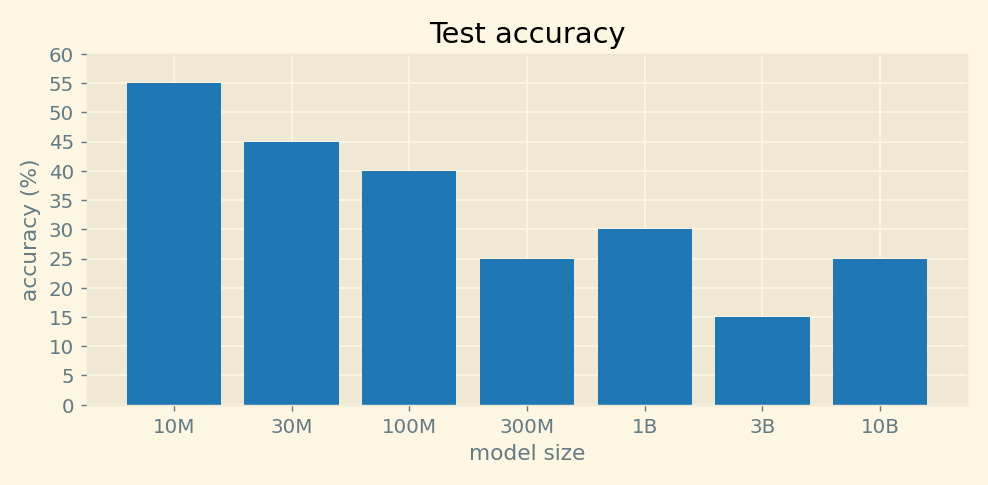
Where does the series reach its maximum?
10M
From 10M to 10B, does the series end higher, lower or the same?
lower
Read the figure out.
Title: Test accuracy
x-axis: model size, ticks 10M 30M 100M 300M 1B 3B 10B
y-axis: accuracy (%), ticks 0 5 10 15 20 25 30 35 40 45 50 55 60
Values:
55 45 40 25 30 15 25
